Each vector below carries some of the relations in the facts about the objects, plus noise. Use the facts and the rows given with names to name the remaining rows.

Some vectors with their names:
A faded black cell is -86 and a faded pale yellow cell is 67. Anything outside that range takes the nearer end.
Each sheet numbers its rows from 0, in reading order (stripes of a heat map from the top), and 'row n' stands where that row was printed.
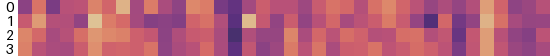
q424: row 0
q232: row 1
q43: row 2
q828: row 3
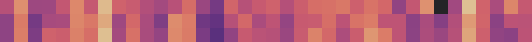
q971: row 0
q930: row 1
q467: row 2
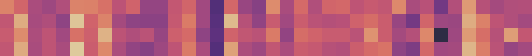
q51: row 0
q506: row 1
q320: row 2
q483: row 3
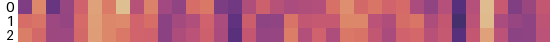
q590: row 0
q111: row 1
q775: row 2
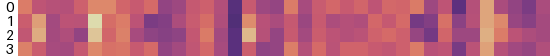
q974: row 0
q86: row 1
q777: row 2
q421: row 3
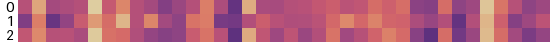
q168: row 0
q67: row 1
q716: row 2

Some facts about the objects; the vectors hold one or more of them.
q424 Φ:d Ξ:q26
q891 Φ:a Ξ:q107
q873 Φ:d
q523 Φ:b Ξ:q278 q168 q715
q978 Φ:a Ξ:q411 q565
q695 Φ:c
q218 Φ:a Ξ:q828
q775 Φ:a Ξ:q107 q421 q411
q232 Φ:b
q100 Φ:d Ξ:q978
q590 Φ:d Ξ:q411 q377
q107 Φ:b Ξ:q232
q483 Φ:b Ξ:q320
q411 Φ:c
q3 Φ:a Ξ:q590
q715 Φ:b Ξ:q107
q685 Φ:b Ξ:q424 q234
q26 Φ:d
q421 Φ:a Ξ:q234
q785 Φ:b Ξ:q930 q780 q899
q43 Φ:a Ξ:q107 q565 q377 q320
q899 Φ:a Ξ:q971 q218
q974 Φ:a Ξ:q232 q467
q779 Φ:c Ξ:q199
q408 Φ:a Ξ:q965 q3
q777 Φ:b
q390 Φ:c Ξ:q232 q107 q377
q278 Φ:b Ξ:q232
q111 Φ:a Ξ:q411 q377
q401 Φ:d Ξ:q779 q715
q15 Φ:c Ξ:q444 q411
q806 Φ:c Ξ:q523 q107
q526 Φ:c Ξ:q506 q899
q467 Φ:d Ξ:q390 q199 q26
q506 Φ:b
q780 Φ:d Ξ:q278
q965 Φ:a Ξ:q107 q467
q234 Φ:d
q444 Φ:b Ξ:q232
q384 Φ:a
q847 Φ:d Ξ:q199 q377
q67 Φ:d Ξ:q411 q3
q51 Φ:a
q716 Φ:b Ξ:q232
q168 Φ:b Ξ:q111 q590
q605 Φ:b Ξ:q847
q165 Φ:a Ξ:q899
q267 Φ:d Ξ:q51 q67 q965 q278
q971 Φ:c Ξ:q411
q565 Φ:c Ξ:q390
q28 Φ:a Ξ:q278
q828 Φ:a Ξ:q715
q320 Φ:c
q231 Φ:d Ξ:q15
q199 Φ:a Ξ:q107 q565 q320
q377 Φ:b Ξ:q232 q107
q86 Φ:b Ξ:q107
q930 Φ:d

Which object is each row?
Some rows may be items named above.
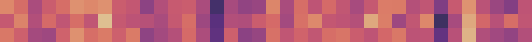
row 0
q199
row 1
q779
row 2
q3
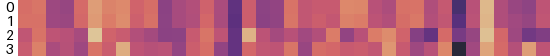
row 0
q111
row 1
q978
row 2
q278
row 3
q695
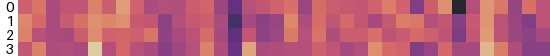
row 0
q806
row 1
q199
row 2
q828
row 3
q523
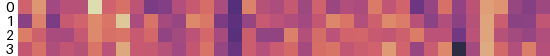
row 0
q715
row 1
q847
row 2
q421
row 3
q526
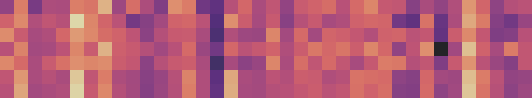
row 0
q26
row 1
q107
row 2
q891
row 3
q15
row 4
q199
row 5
q785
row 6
q168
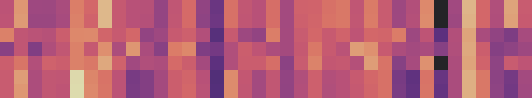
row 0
q411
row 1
q411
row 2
q974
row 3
q780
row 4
q390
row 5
q377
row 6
q377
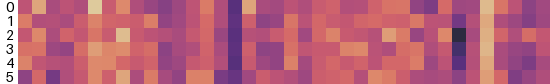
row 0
q605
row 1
q28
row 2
q565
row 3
q111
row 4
q974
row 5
q401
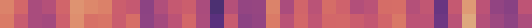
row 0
q43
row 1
q408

